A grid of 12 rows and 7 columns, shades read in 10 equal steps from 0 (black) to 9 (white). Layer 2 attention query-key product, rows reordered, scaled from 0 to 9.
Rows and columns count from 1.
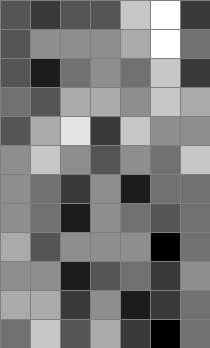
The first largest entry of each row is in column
6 6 6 6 3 2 1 1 1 1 1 2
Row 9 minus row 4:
2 0 -1 -1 0 -7 -2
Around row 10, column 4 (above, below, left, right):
5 5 1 4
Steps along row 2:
up same same up up down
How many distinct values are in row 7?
4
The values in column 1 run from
3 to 6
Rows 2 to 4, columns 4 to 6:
5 6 9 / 5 4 7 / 6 5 7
